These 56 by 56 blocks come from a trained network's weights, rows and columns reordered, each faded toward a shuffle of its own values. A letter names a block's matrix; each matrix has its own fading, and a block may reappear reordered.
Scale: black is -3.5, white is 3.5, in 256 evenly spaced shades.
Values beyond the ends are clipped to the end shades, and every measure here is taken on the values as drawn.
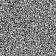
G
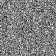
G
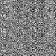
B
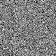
G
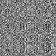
B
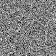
G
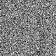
G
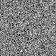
G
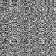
B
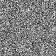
G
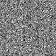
G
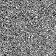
G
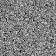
G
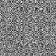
B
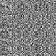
B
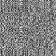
B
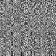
B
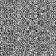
B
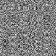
B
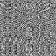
B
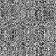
B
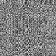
B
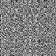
B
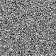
G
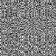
B
